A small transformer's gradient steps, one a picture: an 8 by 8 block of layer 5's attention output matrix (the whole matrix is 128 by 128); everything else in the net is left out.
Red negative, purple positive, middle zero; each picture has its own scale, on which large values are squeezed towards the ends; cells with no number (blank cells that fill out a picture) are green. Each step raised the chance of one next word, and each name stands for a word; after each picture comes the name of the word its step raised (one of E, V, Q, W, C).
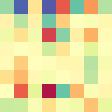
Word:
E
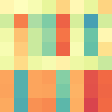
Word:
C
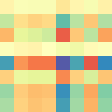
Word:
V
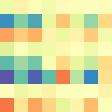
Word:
V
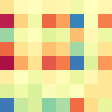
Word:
C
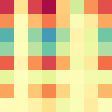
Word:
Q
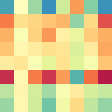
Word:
V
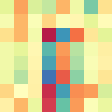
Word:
E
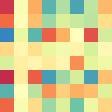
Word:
E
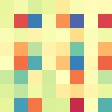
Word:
C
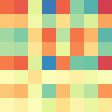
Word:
Q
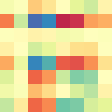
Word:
C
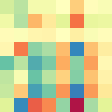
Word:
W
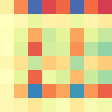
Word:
Q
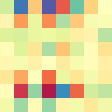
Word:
E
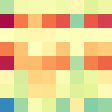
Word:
C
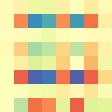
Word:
V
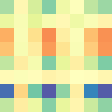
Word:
E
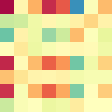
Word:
Q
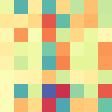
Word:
W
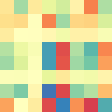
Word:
W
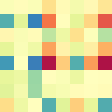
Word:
C
